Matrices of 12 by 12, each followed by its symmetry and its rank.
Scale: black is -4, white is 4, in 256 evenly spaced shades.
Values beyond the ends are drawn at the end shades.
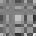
symmetric, rank one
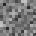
symmetric, full rank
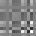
symmetric, rank one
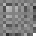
symmetric, rank two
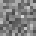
neither, full rank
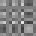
symmetric, rank one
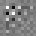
symmetric, rank two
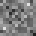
symmetric, full rank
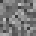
symmetric, full rank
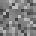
antisymmetric, full rank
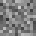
antisymmetric, full rank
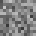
neither, full rank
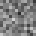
antisymmetric, full rank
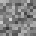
neither, full rank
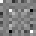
symmetric, rank two
